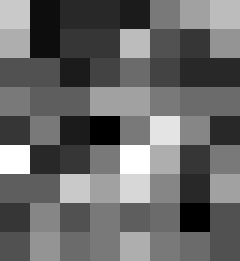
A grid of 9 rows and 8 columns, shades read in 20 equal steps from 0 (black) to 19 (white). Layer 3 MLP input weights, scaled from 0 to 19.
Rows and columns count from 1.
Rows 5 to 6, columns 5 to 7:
9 17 10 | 19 13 4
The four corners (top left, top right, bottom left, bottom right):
15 14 6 6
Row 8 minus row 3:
-2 4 4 4 -1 3 -3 3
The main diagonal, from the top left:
15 1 2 12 9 13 3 6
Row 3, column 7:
3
